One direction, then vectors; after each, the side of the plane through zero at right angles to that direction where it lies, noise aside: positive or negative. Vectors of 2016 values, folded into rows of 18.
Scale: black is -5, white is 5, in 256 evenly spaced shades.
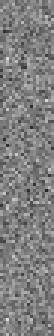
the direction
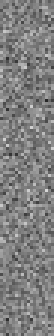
negative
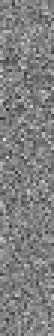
negative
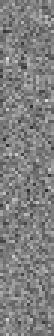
positive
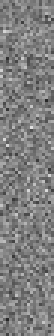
negative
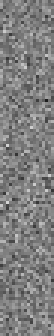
negative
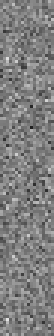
positive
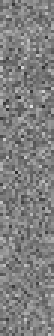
negative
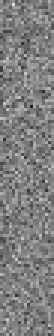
positive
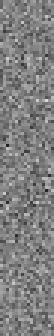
positive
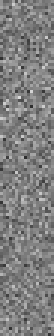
positive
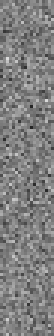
positive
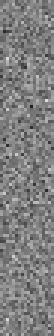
positive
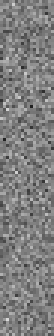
positive
